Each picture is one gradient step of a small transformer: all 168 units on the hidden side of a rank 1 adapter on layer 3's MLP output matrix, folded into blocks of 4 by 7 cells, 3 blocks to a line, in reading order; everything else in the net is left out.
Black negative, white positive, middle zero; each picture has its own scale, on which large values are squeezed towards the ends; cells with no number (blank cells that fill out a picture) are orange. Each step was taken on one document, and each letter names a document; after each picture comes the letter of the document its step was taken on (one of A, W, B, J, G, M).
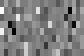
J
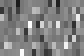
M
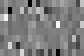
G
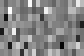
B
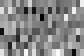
B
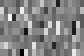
M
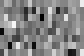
B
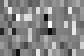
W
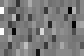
J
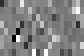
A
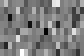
M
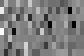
J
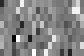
A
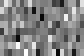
B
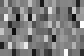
W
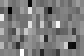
G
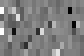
J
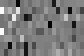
J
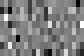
W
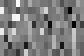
J
